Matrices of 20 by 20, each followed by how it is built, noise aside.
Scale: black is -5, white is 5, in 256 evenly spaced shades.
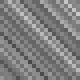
Toeplitz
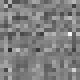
low rank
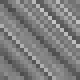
Toeplitz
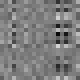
low rank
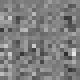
low rank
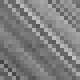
Toeplitz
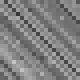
Toeplitz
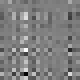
low rank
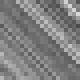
Toeplitz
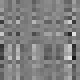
low rank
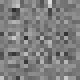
low rank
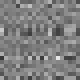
low rank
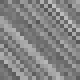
Toeplitz
